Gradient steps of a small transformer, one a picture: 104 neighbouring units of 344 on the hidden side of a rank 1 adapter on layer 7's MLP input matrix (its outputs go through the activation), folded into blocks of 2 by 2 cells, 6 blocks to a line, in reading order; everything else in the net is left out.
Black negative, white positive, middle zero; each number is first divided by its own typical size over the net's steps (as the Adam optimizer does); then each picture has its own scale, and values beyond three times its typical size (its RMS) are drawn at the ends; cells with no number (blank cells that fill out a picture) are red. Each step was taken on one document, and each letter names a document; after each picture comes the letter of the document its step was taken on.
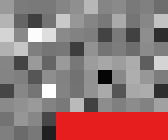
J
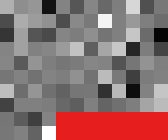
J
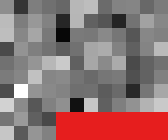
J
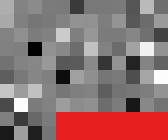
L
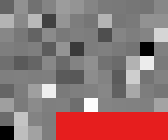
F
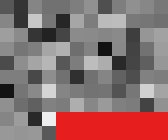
J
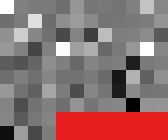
L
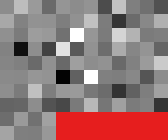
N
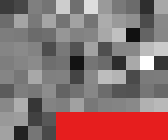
J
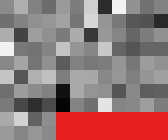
N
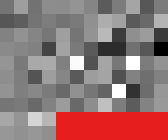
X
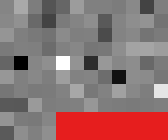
F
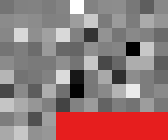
L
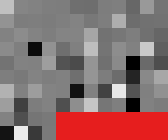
L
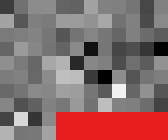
X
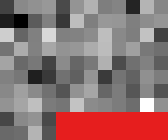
J
